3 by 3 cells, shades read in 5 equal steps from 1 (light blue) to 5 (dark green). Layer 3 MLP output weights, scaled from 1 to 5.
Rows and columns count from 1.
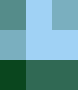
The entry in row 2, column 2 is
1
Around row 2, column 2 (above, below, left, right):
1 4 2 1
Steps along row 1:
down up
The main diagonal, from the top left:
3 1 4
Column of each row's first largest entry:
1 1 1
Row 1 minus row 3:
-2 -3 -2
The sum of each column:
10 6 7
